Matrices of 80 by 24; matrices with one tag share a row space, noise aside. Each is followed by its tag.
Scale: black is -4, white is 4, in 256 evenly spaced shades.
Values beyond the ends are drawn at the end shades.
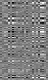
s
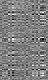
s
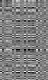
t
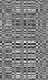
t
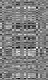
t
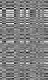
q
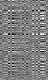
s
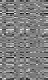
q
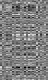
t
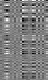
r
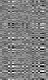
s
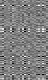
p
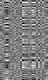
r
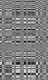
t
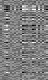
r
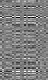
t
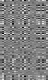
p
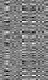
r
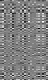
p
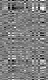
s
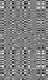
p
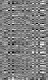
s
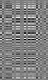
t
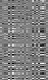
s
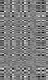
p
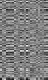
q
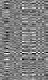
r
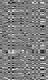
s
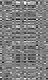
t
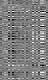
s
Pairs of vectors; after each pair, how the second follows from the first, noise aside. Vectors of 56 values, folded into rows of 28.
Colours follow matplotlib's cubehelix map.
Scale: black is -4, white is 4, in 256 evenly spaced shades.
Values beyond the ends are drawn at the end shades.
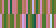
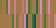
partly zeroed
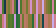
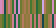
sign-scrambled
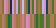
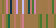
partly zeroed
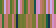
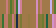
partly zeroed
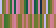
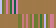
partly zeroed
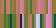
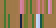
partly zeroed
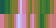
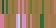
partly zeroed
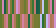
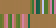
partly zeroed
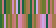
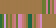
partly zeroed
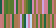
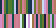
scaled up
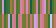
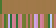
partly zeroed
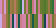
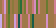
partly zeroed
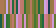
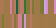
partly zeroed
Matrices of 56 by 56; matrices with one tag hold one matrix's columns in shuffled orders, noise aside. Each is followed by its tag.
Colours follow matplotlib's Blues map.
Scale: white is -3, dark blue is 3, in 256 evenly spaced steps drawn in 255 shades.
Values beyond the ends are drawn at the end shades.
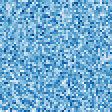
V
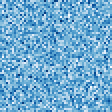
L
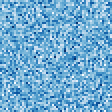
V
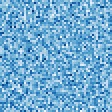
V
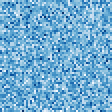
V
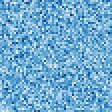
L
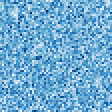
V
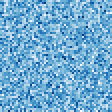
V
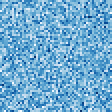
V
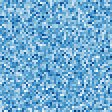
V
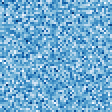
L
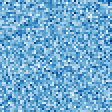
L
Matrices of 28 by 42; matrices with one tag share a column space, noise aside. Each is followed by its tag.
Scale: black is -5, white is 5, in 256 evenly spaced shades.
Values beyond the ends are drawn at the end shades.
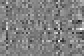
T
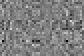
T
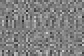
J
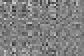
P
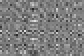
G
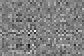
G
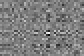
G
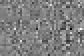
T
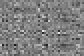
G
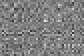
G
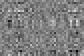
J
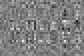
T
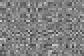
G
